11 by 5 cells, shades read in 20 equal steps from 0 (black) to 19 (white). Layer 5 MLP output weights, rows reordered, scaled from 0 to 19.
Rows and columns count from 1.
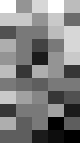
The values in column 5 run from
0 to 16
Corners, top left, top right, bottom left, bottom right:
19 14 7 0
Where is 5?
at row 4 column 3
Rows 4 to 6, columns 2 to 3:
9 5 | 9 2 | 4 13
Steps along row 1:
down up up down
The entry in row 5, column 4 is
11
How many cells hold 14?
3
